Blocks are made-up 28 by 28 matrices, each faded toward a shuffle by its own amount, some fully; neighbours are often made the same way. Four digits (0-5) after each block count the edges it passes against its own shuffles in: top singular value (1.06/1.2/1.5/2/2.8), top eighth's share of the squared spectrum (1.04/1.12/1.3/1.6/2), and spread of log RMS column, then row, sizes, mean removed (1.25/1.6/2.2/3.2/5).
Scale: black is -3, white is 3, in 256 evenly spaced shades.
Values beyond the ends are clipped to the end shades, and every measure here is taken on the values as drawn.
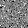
0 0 0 1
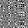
3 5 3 2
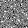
0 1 0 0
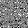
2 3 1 0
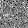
0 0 0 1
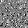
1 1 0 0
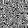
0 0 0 0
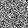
0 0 0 0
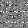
2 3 0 2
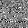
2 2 0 2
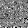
1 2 0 2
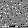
2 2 0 1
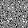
0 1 0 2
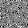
1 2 0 1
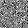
0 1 1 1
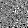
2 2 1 1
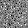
1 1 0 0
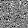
1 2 1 0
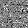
0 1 0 1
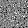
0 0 0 0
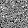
0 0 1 0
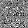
2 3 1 2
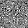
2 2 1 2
